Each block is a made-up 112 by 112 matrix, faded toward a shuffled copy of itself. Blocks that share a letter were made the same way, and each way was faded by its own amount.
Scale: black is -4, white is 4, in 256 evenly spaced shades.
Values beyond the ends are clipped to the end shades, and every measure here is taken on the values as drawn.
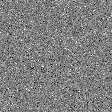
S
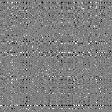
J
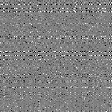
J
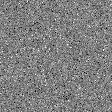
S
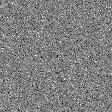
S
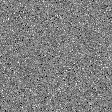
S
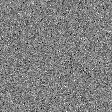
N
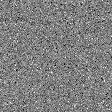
S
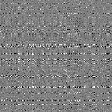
J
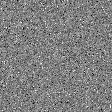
S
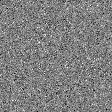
N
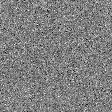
N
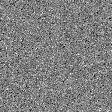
N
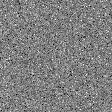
S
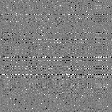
J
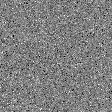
S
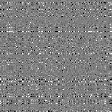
J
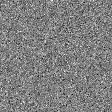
N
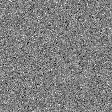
N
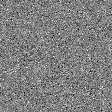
N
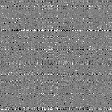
J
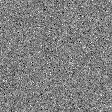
N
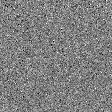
N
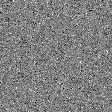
S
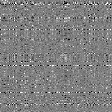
J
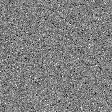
N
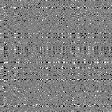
J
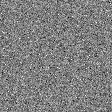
N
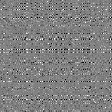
J
